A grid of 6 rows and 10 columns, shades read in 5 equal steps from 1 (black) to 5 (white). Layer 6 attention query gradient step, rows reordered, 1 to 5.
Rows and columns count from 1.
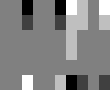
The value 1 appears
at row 1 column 3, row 1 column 6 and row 6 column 7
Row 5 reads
3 3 3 3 3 3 3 3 3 3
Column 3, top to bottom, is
1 2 3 3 3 5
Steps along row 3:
same same same same same up down same same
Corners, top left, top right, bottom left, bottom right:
3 5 3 2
